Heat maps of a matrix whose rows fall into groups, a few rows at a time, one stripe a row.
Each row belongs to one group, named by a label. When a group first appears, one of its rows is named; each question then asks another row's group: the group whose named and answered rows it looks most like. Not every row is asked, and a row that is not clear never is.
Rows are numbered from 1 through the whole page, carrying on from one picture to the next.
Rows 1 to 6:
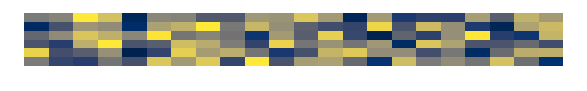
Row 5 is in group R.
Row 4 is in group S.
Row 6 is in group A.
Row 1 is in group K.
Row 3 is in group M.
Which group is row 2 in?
S
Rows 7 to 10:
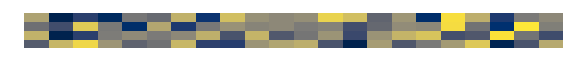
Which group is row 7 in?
R
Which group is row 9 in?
A
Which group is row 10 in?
K
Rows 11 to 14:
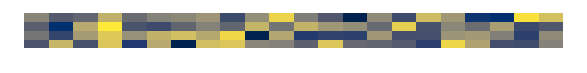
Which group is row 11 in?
S
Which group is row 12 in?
A
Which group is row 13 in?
M
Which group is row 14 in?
M
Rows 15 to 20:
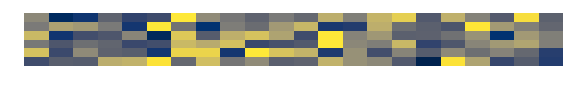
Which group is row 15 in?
R
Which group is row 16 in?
K
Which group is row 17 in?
R
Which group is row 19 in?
A
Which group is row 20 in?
M
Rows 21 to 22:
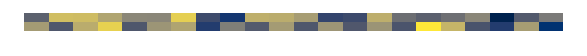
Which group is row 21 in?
K
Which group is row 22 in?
S
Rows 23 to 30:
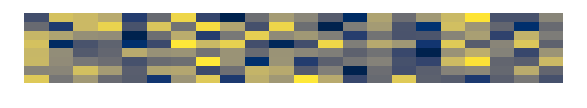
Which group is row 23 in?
K
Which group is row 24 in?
M
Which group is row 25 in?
K
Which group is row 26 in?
R
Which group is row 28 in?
M
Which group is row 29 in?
K
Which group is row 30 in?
A
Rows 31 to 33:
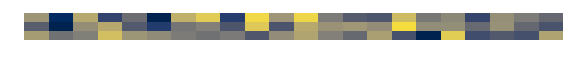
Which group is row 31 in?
A
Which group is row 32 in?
A
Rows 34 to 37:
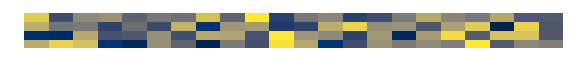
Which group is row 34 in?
A
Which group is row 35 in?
R
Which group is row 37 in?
K
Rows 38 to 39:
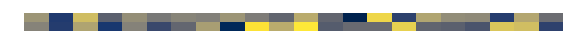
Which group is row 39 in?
A
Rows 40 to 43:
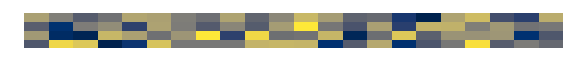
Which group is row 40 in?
M
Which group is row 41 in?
S
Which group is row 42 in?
A
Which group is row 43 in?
K
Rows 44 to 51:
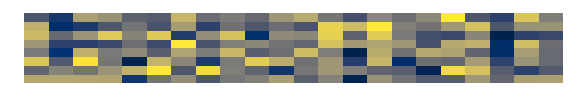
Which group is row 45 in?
R
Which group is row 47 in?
R
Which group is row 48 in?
S
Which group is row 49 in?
K
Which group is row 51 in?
K
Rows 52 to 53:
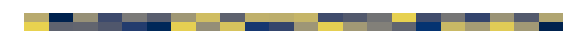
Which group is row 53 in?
R
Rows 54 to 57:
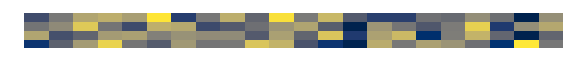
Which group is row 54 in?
M
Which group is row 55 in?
K
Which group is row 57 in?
S
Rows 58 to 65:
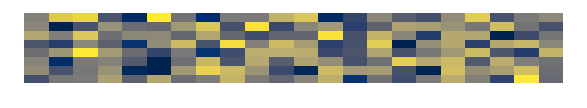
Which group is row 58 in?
K
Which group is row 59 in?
A
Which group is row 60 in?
M
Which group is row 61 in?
S
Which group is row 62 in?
K
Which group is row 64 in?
R
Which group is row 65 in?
S
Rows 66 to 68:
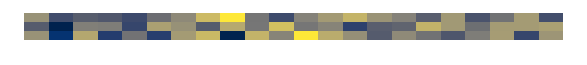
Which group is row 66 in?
R
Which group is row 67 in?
S
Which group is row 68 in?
A
